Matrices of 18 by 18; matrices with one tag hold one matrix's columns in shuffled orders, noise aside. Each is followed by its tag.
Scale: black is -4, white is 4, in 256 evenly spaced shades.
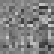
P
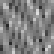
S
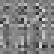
P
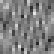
S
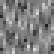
S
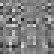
P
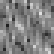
S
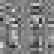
P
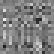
P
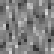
S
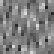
S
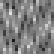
S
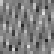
S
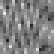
S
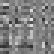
P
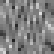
S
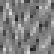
S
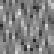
S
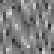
S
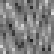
S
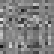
P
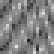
S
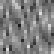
S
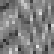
S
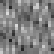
S
